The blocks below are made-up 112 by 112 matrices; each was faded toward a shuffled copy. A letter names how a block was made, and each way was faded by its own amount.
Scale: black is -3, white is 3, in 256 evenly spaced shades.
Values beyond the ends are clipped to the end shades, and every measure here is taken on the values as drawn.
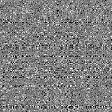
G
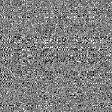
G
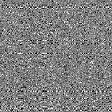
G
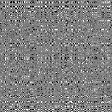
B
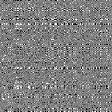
B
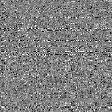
G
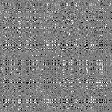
B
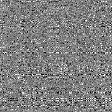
G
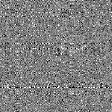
G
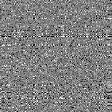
G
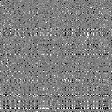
B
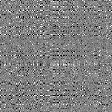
B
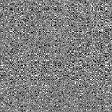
G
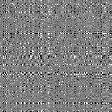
B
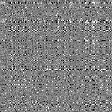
B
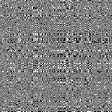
B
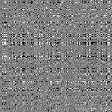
B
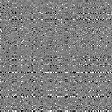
B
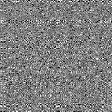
G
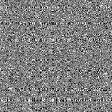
G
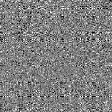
G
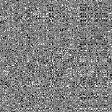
G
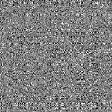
G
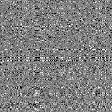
G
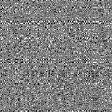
G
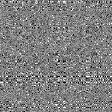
G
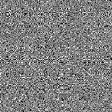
G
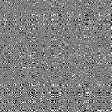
B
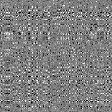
B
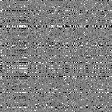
B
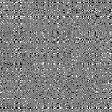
B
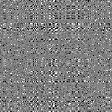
B
